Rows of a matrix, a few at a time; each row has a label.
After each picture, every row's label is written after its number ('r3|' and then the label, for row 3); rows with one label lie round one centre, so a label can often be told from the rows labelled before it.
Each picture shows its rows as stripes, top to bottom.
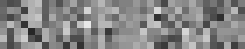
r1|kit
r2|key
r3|kit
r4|key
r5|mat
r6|mat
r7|kit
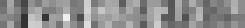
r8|key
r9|key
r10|key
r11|key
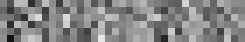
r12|mat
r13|kit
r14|key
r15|mat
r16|kit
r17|kit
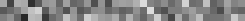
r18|mat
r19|kit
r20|key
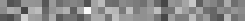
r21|kit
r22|key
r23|kit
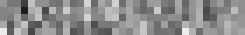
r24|key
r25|key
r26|key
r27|mat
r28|mat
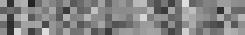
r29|mat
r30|kit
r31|mat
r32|kit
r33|mat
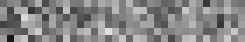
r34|key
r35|mat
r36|kit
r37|kit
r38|key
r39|mat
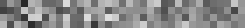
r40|key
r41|kit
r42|key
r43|mat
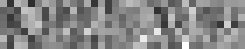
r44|mat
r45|kit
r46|kit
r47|kit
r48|key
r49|mat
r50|mat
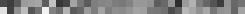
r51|kit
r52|mat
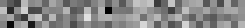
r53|kit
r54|mat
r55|key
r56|mat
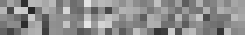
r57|key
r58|mat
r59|key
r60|key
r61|kit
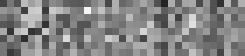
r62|kit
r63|key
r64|kit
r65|kit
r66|mat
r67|key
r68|kit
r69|kit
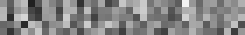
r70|mat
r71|mat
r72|mat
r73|key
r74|kit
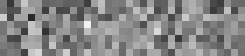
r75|kit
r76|kit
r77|mat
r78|key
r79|key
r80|kit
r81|kit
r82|key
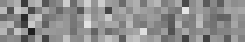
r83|key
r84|mat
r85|key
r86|key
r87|mat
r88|key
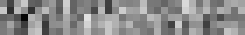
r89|mat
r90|mat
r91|key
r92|key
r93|key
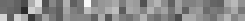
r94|key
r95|key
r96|mat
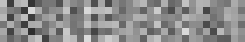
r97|mat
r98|key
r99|mat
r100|key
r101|mat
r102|key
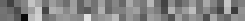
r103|kit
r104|kit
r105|key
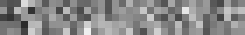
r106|kit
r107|mat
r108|kit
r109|key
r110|key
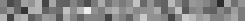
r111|kit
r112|key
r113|mat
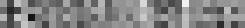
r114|mat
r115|kit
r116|mat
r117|kit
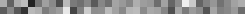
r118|mat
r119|key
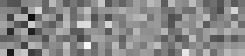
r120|kit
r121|key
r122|mat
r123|key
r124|mat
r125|kit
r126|key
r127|mat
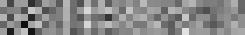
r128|mat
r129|key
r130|mat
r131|key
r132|mat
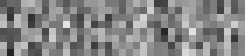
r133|kit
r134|kit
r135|mat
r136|mat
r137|kit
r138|kit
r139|mat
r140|mat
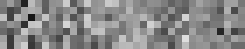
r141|key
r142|kit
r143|mat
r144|key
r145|kit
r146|mat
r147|mat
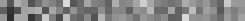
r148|mat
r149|kit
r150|mat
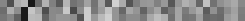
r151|mat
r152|key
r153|key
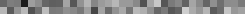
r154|key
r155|mat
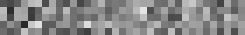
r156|kit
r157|mat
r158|mat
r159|key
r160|kit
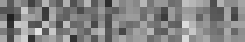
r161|mat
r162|kit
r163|kit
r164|mat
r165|kit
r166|mat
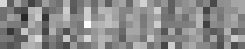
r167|mat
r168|key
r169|key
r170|key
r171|kit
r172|key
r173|kit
